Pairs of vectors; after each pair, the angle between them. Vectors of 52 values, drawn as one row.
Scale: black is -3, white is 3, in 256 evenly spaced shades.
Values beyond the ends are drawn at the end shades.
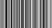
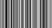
nearly parallel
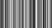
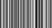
partly opposed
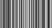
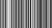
partly opposed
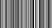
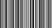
nearly parallel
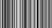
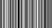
partly opposed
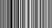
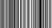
partly aligned
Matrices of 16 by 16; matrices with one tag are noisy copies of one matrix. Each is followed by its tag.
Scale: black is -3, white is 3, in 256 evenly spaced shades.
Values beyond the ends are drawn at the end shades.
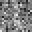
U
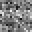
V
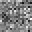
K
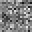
K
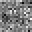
K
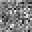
K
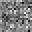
K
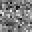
V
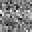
V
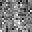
U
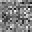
K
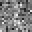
U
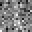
U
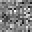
K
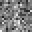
U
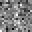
U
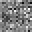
K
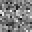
V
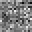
K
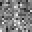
U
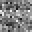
V
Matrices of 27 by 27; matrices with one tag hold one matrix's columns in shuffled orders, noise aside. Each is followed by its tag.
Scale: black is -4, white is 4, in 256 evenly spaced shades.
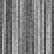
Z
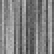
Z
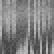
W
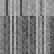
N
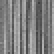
Z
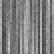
Z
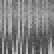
W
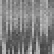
W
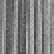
Z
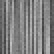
Z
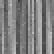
Z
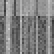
N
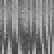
W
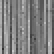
Z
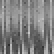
W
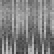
W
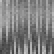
W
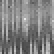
W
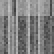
N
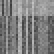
N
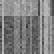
N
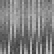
W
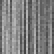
Z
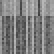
N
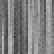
Z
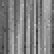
Z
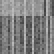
N
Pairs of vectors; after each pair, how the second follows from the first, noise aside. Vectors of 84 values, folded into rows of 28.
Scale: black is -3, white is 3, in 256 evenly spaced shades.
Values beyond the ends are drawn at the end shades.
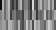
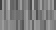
shrunk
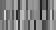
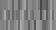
shrunk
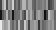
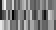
copied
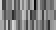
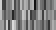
copied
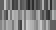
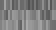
shrunk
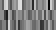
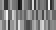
negated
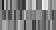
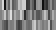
negated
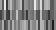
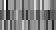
copied
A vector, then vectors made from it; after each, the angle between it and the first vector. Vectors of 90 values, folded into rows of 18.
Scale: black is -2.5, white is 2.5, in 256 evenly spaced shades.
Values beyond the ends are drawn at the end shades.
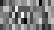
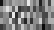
nearly parallel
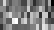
partly opposed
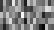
partly aligned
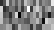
orthogonal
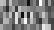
nearly opposite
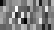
nearly parallel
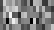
orthogonal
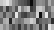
partly opposed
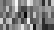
partly aligned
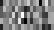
nearly parallel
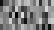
nearly parallel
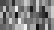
partly aligned
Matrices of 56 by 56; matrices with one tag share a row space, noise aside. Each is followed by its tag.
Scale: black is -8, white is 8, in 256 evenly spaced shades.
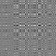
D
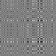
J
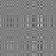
J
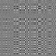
D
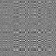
D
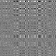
D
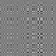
J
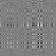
J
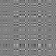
D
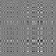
J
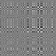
J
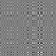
J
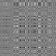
D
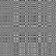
D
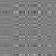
D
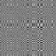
J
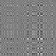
J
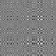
J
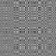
D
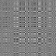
D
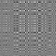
D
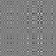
J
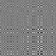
J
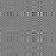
J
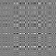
D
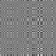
J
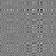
J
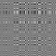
D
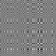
J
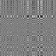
J
